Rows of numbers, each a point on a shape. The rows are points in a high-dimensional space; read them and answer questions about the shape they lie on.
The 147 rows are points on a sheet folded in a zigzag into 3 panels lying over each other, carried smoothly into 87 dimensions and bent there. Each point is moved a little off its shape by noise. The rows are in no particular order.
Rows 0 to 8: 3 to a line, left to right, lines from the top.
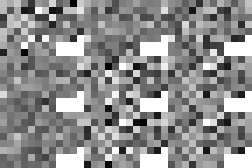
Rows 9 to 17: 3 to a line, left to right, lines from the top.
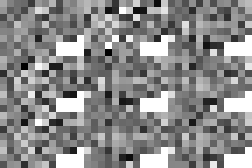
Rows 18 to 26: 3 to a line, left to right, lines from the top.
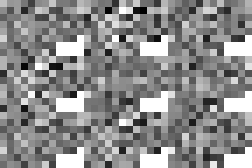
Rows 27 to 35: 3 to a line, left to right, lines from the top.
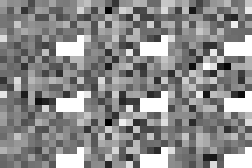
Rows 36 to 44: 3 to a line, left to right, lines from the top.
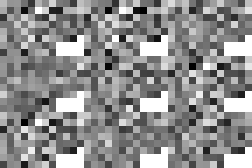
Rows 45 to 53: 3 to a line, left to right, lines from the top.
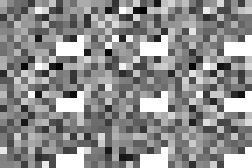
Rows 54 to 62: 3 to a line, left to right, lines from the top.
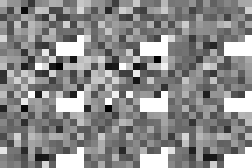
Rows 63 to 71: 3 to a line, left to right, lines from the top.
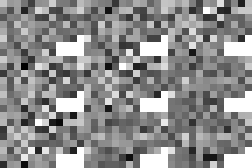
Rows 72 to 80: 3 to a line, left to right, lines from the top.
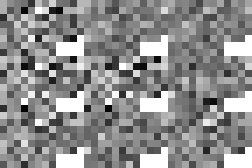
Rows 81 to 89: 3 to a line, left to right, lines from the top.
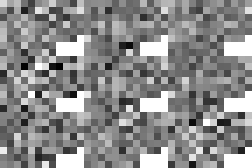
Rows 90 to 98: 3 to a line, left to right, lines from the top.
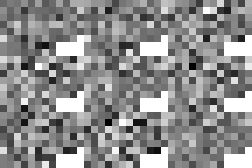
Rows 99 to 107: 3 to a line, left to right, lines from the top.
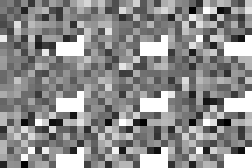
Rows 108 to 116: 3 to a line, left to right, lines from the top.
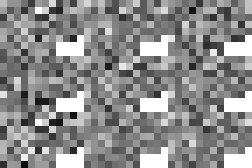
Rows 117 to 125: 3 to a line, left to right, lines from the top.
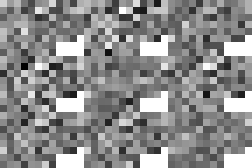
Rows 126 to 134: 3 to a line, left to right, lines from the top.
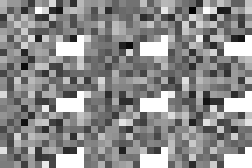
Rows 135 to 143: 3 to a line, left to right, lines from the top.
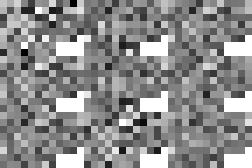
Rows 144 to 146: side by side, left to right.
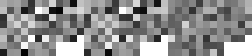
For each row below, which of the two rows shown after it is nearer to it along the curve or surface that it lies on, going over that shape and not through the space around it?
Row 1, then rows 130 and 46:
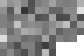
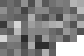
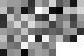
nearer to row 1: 130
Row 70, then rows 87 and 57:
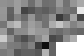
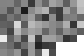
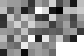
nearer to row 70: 87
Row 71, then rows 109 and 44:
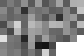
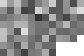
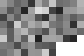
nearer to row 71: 44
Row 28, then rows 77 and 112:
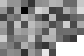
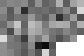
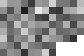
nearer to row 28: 77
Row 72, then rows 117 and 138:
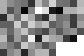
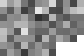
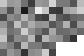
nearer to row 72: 138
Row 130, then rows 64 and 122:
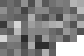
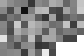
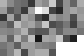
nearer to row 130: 64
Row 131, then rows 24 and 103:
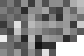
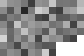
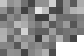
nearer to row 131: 24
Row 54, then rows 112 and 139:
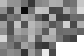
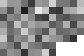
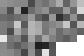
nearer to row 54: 139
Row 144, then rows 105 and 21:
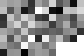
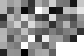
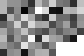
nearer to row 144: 105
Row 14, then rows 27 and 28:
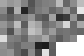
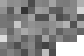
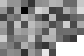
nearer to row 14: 28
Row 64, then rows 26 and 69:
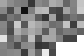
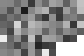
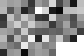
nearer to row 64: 26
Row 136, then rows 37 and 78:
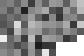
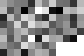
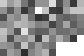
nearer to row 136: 37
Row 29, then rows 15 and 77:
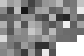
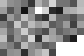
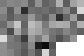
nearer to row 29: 77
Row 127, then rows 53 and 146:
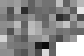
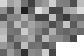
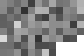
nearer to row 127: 146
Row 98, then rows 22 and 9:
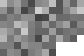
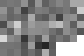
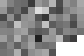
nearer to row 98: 9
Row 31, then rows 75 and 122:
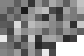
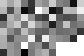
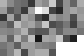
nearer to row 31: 75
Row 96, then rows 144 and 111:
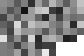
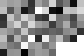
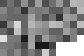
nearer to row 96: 111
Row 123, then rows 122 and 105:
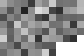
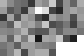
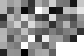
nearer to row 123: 105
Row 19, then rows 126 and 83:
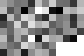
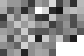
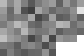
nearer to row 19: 126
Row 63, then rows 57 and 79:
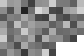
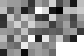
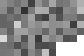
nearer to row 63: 79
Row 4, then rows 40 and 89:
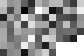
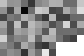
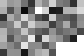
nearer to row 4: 40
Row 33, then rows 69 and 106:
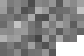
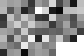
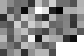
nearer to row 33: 69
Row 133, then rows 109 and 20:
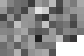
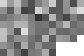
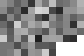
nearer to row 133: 109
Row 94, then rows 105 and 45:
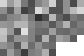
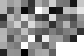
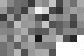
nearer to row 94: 45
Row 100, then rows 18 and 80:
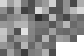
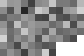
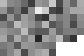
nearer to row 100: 80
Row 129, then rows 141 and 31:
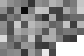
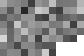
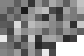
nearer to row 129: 31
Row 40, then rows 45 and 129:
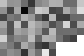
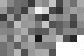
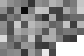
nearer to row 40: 129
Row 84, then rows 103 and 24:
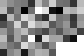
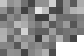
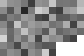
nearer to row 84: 24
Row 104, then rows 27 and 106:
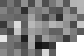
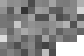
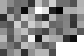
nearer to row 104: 27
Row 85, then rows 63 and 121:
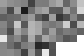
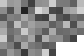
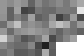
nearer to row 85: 121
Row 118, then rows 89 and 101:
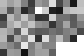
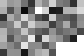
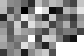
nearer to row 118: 89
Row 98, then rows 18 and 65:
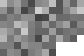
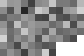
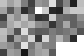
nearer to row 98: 65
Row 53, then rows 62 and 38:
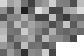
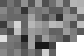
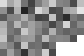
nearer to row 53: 38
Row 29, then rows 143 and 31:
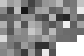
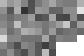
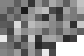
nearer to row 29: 31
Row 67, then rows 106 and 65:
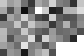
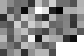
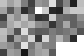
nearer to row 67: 106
